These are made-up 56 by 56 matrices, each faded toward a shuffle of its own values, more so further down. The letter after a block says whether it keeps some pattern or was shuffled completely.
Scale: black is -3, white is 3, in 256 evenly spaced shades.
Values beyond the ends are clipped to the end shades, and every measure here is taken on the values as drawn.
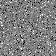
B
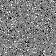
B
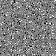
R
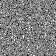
B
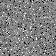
B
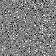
R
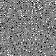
R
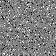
B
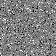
B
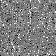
R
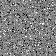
B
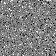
B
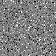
R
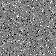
B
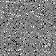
R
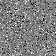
B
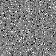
R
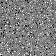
B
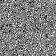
R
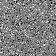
B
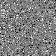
R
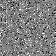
R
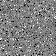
B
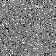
R
